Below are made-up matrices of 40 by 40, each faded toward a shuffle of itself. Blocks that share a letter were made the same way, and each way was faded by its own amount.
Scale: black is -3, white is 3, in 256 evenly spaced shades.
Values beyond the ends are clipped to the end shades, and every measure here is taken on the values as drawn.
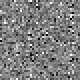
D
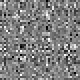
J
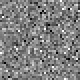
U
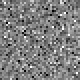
U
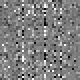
J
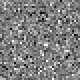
U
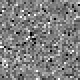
U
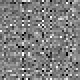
J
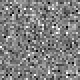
D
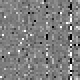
J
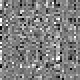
J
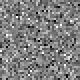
U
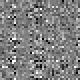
J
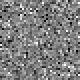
D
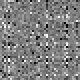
J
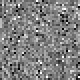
D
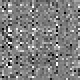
J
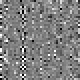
J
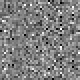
D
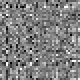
J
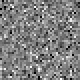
D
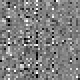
J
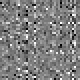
J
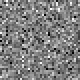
D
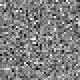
D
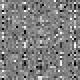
J
